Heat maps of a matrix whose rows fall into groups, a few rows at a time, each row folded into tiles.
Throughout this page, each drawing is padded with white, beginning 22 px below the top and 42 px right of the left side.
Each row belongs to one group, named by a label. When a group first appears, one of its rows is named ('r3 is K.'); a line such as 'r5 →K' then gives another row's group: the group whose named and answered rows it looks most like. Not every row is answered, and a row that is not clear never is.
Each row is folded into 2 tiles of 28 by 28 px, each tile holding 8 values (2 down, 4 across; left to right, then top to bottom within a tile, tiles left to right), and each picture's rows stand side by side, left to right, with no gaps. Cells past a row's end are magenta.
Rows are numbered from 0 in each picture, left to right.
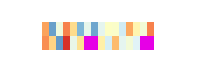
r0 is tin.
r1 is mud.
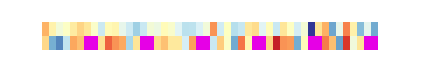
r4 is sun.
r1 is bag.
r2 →bag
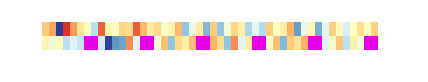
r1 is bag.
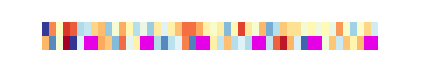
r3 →mud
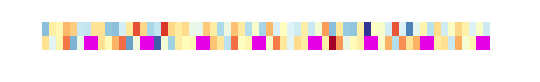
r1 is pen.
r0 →sun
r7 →tin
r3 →tin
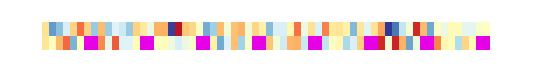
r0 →pen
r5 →bag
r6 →pen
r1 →pen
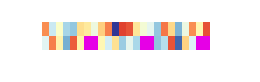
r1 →mud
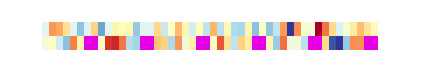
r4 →mud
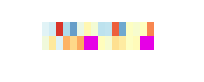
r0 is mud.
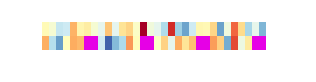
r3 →tin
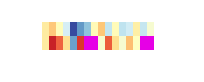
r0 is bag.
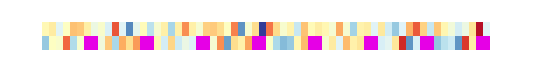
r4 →bag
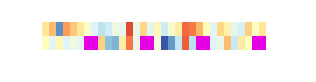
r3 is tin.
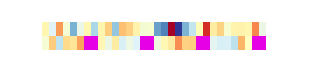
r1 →mud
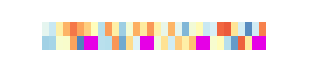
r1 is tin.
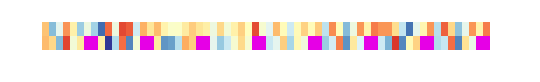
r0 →tin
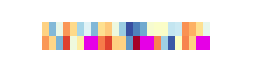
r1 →bag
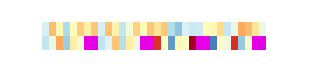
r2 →bag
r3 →pen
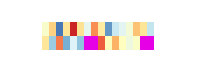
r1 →pen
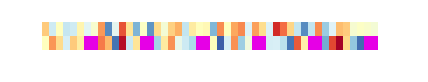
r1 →tin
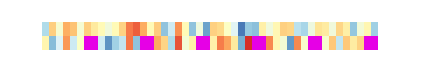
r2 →tin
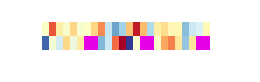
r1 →pen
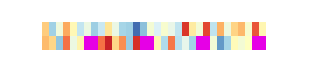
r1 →bag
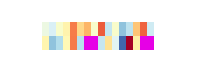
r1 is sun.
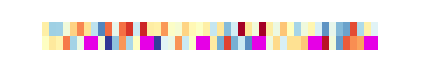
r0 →pen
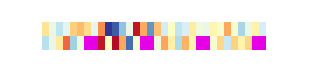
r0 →pen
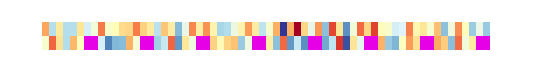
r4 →mud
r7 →tin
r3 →pen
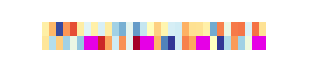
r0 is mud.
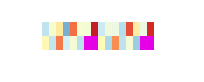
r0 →mud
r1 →mud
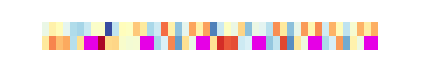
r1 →pen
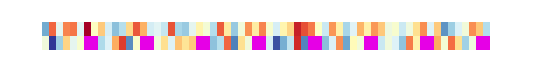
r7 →pen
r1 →pen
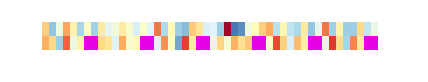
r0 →tin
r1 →tin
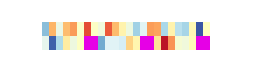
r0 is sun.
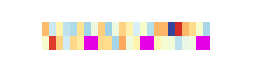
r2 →mud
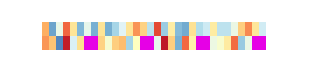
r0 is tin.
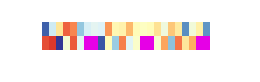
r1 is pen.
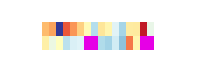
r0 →mud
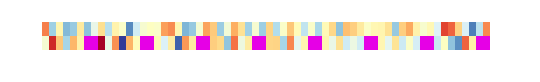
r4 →tin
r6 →mud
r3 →tin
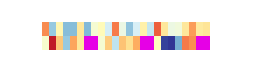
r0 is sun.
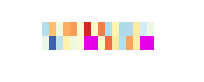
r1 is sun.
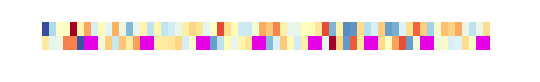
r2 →pen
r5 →sun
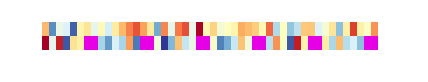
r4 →sun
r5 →mud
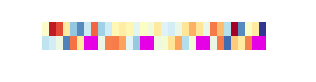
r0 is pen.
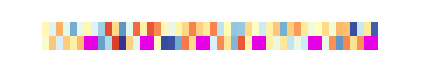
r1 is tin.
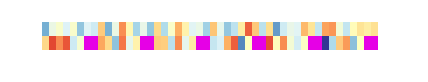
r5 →pen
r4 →pen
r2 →tin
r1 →tin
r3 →pen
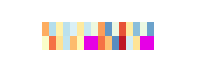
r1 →tin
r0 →sun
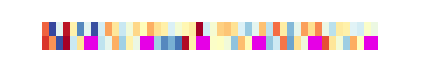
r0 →tin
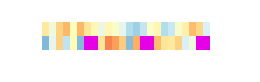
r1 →bag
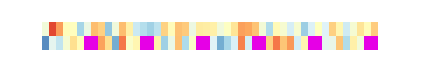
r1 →tin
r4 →bag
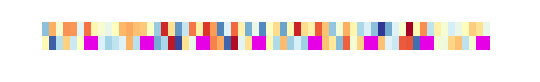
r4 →mud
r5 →tin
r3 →tin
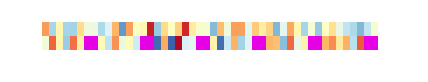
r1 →mud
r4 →tin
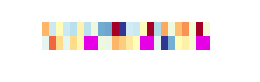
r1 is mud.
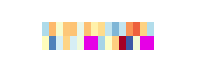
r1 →pen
